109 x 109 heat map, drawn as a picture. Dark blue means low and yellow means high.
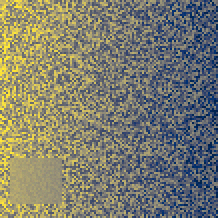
Slope: up to the left. Odd patch: calmer, in the bottom left. Average level on the scale: 50%. Stripes: none.
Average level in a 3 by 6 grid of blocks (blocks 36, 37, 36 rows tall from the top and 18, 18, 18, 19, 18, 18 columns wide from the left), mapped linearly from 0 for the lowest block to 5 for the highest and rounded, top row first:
5 4 3 2 1 0
5 4 3 2 1 0
5 4 3 2 1 0
